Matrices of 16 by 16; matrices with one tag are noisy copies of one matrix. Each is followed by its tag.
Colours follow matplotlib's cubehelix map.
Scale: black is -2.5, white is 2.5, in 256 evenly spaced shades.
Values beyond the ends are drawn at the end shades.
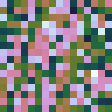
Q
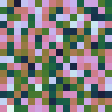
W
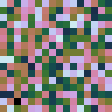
W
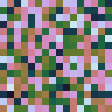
W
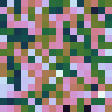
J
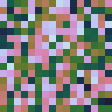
Q
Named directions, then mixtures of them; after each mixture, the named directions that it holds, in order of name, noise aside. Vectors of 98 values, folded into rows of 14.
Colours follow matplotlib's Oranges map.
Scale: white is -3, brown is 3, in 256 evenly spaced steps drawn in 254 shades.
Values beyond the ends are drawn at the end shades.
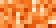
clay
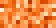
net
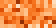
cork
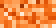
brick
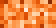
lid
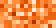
brick, clay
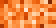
lid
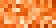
cork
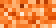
brick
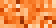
cork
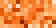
cork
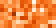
brick, clay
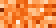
clay, net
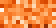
cork, net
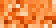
brick, cork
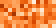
brick, clay
